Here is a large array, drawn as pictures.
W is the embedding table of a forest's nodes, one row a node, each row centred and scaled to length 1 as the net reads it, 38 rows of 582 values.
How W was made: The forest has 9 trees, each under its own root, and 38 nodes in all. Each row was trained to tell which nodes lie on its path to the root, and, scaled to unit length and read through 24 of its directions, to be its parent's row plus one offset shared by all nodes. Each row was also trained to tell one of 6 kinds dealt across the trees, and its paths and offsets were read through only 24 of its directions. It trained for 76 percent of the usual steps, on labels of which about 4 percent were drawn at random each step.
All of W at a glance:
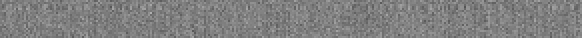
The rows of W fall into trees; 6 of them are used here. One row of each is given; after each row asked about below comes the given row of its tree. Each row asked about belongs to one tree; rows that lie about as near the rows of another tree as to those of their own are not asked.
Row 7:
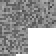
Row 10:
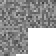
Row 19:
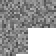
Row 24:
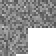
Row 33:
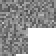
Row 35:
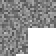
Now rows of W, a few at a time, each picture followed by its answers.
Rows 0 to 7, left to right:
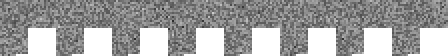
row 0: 19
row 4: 19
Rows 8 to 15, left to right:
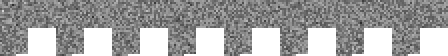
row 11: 24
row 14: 33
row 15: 7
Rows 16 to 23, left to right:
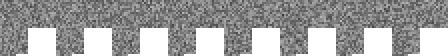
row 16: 35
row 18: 7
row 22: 7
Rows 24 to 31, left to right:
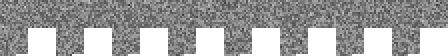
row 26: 7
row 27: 19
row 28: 33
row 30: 19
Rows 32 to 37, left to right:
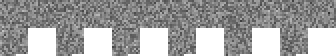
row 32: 19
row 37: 33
